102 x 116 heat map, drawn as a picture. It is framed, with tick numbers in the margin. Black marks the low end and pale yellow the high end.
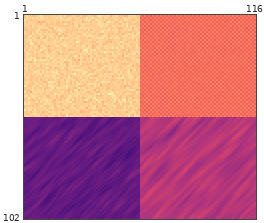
It is made of 2 by 2 panels. Panel 1,1: very high, fine-grained, faint in contrast. Panel 1,2: high, checkered, faint in contrast. Panel 2,1: low, slanting up to the right, faint in contrast. Panel 2,2: middling, slanting up to the right, faint in contrast.
